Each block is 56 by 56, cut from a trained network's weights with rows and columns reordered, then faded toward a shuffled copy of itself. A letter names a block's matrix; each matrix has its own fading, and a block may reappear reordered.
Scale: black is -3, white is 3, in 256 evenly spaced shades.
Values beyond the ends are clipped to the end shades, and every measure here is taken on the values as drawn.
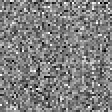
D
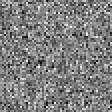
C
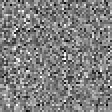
C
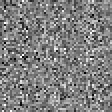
C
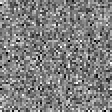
D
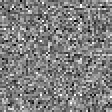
D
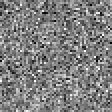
D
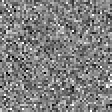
D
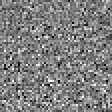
C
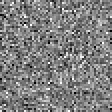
D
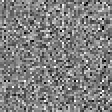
C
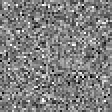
D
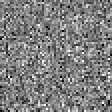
C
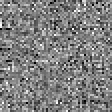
C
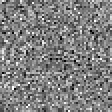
D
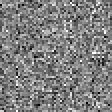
C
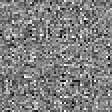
C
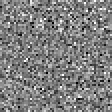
D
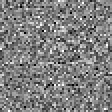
D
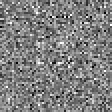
D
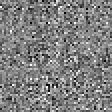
C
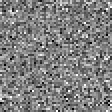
D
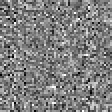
C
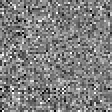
D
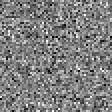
D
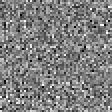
D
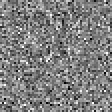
D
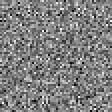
D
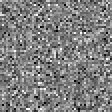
D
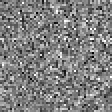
D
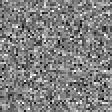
D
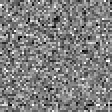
D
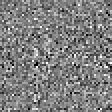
C
